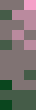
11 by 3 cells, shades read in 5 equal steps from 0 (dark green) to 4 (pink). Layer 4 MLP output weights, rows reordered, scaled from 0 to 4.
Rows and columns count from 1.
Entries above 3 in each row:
1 0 0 0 0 0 0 0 0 0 0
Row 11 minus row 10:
-1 0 0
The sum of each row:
8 7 7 7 6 6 6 5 4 3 2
